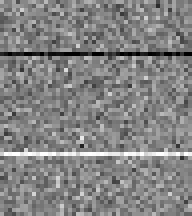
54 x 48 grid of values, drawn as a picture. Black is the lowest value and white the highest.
The distribution is heavy-tailed on both sides. Rows 14 and 39 differ from the rows beside them. Overall the values sit about 50% of the way up the scale.
